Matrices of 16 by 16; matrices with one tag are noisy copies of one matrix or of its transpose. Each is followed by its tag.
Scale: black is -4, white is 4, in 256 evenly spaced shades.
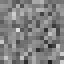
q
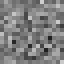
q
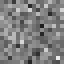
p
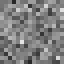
p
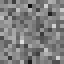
p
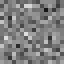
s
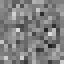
q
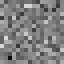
s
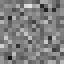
s
